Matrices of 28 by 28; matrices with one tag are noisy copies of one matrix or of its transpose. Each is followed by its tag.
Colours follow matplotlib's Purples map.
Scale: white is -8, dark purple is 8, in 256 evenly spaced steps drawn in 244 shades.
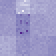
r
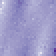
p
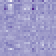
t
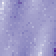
p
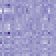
t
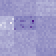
r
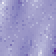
p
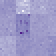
r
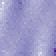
p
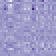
t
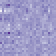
t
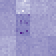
r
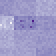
r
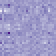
t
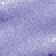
p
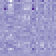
t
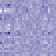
t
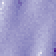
p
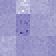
r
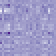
t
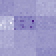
r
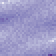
p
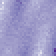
p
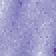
p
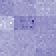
r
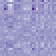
t
